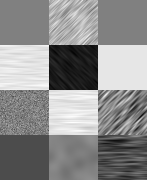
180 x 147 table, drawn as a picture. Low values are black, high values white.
It is made of 4 by 3 panels. Panel 1,1: middling, flat. Panel 1,2: high, slanting up to the right. Panel 1,3: middling, flat. Panel 2,1: very high, streaked across, faint in contrast. Panel 2,2: very low, slanting down to the right, faint in contrast. Panel 2,3: very high, flat. Panel 3,1: middling, fine-grained. Panel 3,2: very high, streaked across, faint in contrast. Panel 3,3: middling, slanting up to the right, strong in contrast. Panel 4,1: low, flat. Panel 4,2: middling, smooth, faint in contrast. Panel 4,3: low, streaked across.
